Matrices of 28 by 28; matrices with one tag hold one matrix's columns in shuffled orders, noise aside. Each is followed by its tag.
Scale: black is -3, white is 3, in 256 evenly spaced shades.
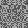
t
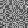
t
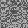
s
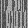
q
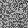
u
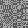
t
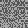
s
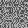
s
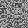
u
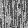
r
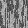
r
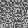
s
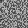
u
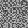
s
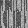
q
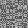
t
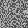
u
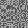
t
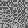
s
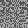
s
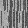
q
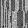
q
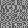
t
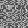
t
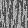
r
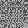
s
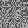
s
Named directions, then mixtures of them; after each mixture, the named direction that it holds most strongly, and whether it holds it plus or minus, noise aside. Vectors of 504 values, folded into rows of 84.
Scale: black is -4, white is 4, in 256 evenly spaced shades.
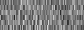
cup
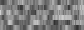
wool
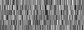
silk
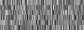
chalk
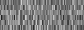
cup, plus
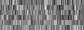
silk, minus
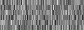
chalk, plus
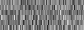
cup, minus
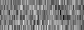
cup, plus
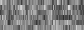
wool, minus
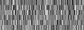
silk, minus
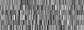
cup, minus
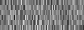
cup, plus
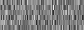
chalk, plus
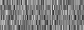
chalk, plus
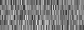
chalk, minus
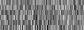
cup, minus
